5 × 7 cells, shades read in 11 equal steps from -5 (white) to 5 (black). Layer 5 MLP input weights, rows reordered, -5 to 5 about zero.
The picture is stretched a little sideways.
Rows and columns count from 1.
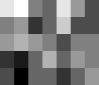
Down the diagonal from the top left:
-4 -1 -1 -2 3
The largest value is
5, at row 5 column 2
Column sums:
0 1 4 1 -1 1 3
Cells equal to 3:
3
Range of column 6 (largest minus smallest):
3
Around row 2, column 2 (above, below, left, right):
-5 -2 0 3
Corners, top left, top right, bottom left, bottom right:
-4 2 2 -1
